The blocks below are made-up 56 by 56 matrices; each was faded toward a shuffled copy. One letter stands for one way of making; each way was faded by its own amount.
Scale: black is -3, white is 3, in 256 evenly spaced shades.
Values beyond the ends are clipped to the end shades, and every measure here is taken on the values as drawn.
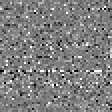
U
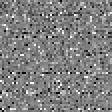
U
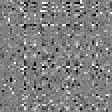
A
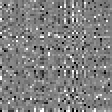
A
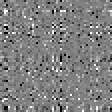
A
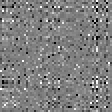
A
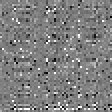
A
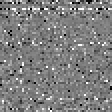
U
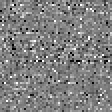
U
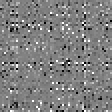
A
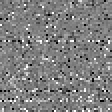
U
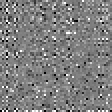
A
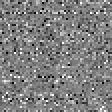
U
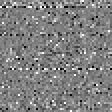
U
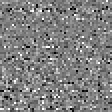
U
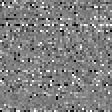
U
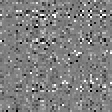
A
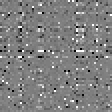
A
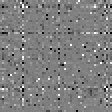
A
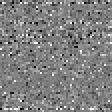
U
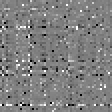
A
